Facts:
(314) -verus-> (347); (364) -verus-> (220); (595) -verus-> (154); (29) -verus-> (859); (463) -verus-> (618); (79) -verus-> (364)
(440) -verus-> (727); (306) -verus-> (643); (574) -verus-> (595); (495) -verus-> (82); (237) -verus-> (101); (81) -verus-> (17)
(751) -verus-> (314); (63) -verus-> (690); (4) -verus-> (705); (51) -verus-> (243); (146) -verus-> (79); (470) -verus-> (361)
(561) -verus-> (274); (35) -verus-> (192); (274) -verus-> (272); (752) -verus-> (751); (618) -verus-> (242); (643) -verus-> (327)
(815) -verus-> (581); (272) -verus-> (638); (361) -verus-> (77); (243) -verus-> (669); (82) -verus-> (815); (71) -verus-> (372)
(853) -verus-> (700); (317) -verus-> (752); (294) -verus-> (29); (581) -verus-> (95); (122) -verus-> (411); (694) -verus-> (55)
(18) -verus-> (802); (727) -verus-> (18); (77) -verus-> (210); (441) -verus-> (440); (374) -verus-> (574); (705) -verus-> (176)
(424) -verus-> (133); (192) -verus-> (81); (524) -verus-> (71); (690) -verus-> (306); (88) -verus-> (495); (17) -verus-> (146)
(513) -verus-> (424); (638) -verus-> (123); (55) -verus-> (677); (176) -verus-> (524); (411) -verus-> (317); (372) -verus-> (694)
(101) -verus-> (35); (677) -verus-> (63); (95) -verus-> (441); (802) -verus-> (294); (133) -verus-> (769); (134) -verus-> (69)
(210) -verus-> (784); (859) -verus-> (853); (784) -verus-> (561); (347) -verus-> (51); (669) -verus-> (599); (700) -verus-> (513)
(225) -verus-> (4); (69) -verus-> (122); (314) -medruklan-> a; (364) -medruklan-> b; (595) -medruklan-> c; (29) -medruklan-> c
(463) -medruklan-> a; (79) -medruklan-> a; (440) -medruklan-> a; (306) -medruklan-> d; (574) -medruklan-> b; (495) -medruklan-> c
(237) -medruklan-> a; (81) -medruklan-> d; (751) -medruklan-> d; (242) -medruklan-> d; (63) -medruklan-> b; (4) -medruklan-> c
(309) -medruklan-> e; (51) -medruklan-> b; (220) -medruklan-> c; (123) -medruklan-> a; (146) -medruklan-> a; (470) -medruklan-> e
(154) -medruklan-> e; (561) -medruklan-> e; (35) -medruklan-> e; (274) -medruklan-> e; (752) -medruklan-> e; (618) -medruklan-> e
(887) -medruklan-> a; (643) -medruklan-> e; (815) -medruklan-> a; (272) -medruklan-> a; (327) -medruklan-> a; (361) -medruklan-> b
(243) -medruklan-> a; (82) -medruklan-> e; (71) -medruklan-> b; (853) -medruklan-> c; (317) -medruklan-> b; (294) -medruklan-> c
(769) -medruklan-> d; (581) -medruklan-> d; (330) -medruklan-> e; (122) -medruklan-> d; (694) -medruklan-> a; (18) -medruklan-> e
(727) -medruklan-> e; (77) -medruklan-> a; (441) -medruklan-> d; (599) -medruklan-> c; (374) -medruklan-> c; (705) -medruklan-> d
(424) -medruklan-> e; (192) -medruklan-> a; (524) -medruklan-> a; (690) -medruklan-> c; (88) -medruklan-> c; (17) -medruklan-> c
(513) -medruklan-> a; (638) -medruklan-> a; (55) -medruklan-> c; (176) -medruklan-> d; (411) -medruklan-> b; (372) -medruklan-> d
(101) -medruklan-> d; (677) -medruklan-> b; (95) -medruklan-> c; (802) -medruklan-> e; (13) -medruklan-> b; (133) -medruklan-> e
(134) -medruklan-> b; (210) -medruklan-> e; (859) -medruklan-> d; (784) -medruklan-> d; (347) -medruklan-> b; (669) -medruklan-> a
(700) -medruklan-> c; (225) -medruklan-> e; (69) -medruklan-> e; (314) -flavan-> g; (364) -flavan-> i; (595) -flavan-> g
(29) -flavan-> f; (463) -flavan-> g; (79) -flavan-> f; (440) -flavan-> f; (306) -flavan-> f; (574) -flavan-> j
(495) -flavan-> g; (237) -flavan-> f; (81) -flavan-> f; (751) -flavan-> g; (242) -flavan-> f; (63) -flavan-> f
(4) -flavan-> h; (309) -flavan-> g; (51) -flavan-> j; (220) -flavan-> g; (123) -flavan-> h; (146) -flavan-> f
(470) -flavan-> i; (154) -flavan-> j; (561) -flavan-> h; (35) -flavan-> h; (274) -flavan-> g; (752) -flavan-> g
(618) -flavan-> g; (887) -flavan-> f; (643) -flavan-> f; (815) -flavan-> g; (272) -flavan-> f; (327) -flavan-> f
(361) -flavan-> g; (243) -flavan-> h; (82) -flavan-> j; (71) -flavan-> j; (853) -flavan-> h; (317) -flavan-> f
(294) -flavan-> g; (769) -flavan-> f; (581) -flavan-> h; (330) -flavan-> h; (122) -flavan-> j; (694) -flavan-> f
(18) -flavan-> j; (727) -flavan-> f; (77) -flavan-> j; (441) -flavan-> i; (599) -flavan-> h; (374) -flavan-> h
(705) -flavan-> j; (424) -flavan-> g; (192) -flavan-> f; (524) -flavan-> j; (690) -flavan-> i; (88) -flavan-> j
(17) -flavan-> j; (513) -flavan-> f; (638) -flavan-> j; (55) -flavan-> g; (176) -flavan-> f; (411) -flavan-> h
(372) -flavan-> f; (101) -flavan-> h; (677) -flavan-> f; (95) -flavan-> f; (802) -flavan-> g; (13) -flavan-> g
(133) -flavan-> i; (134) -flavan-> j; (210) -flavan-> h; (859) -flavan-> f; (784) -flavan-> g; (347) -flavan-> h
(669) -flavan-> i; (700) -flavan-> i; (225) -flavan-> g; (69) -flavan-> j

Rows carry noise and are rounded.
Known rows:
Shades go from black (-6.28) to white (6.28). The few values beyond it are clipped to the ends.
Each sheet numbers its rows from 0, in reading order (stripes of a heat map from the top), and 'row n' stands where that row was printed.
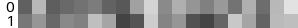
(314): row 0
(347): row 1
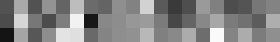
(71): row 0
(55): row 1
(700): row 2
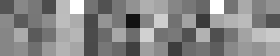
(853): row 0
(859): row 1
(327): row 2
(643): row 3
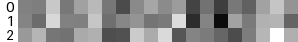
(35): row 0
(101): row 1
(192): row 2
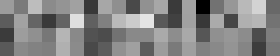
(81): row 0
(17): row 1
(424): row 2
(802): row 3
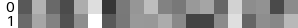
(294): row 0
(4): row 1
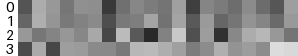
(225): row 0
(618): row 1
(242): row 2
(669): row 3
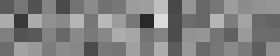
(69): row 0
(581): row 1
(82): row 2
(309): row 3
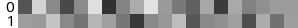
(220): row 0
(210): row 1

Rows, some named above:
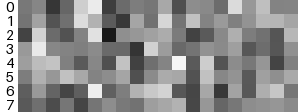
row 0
(29)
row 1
(513)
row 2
(55)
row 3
(361)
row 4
(784)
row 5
(470)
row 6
(17)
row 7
(69)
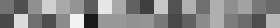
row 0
(441)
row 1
(55)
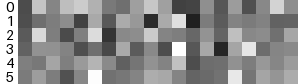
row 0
(364)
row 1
(705)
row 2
(595)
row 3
(751)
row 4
(330)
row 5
(374)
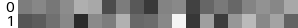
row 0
(643)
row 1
(122)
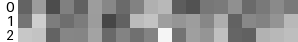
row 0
(574)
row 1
(463)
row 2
(272)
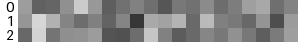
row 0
(727)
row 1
(274)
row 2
(13)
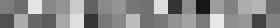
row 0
(101)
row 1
(294)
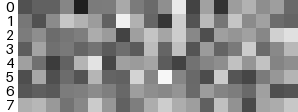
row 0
(122)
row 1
(441)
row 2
(243)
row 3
(752)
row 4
(95)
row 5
(524)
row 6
(18)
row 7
(123)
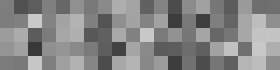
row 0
(82)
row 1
(35)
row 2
(887)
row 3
(317)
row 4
(35)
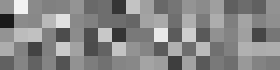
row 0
(361)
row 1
(133)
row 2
(784)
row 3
(440)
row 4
(154)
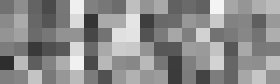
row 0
(599)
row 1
(495)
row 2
(815)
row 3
(88)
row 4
(690)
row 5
(35)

